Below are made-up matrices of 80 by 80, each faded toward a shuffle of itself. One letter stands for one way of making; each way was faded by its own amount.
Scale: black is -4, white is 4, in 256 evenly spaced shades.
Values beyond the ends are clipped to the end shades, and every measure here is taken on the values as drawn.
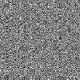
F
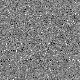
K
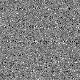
K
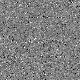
K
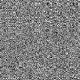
F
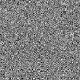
F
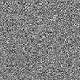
F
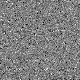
K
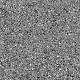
K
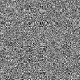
F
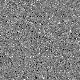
K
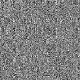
F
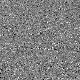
K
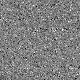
K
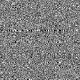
F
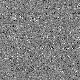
K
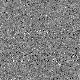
K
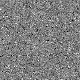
K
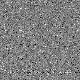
K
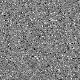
K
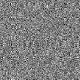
F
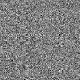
F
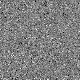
K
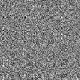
F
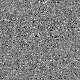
K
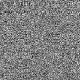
F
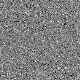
K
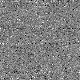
K
